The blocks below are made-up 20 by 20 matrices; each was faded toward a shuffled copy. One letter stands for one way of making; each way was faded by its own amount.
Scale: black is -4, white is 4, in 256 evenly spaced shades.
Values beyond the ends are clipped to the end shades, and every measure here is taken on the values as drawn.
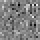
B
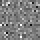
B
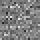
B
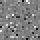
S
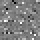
S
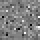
S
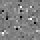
S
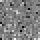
S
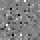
S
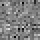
B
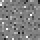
S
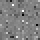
S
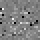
S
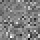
B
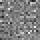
B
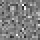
B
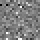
B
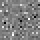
S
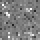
S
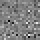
B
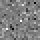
S
